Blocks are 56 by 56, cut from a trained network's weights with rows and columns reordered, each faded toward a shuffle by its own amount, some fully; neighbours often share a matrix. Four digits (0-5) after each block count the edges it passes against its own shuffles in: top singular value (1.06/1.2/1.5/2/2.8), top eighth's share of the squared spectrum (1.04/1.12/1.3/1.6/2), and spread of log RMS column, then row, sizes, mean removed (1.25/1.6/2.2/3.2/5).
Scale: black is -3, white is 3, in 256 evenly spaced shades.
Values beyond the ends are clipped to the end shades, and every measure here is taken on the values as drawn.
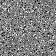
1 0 0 0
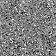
2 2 1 0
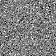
2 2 0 1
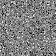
2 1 0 0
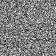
2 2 0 0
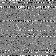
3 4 0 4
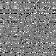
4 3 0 3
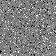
1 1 0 0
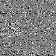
3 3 0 2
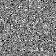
3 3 0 1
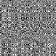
4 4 2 3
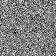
0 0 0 0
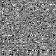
3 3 1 2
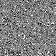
2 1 0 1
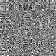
3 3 1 2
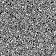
0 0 0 0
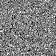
1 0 0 0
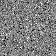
0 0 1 0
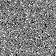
0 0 0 0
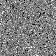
0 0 0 0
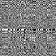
4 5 2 3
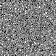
0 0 0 0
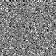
3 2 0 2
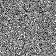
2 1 0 0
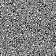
2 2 0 1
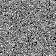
0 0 0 0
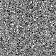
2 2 0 0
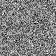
0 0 0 0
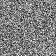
1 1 0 0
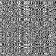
4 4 1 3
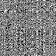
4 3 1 2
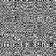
4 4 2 2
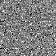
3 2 0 1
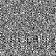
4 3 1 2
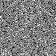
1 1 0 0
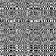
5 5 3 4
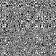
4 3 1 2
